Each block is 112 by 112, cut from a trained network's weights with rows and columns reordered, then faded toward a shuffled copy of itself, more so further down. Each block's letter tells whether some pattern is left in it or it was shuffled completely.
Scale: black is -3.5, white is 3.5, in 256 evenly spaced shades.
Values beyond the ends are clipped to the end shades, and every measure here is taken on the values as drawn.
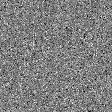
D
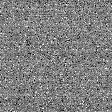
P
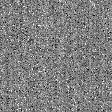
P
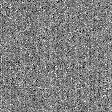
P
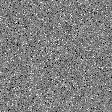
D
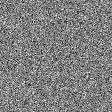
D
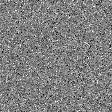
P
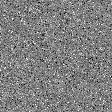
D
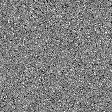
D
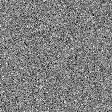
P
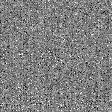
P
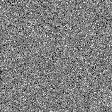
P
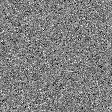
D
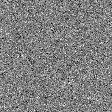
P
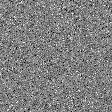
D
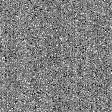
P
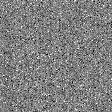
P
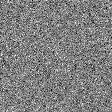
D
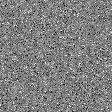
D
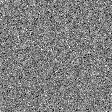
D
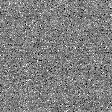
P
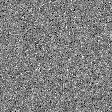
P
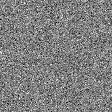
D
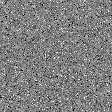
D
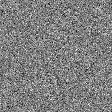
D
